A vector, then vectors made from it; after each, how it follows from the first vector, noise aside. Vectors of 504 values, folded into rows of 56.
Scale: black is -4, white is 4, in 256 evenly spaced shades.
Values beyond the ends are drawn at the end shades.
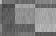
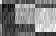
scaled up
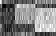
scaled up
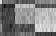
scaled up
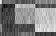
scaled up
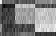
scaled up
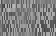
sign-scrambled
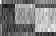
scaled up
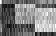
scaled up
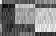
scaled up
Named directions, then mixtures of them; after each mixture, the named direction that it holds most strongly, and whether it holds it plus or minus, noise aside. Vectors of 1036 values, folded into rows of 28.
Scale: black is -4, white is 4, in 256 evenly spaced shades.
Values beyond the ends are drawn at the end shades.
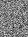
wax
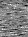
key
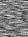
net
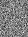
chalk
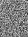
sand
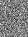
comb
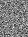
wax, minus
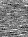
key, minus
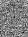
chalk, minus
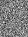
chalk, plus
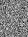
comb, minus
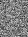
comb, minus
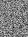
wax, plus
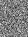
comb, plus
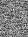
chalk, plus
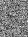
comb, plus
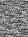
net, minus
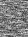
net, plus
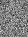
chalk, plus
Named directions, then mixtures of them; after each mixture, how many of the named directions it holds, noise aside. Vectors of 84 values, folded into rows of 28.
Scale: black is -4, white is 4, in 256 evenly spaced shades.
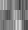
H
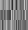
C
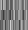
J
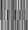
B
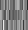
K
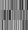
three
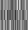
two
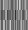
two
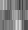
one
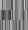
two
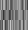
two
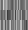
three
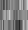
two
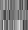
two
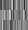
two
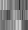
one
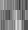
one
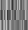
two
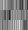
three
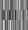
three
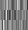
three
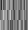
two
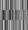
two
